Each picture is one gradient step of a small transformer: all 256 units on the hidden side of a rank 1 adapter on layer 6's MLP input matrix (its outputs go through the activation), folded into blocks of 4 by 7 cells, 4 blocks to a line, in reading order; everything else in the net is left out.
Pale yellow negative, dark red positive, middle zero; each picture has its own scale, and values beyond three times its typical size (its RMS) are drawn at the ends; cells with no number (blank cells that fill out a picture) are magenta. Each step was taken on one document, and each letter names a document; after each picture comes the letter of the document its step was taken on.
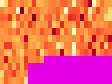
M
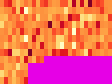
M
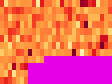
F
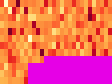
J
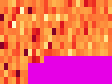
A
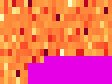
A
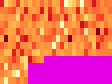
J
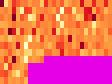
J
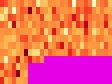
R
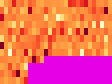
A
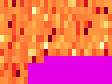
A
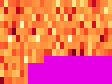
F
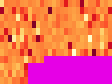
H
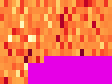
F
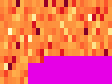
J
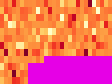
R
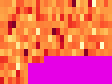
R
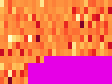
H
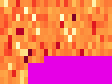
M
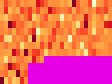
R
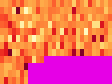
F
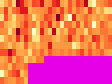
F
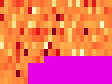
A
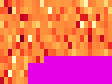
H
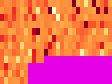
A
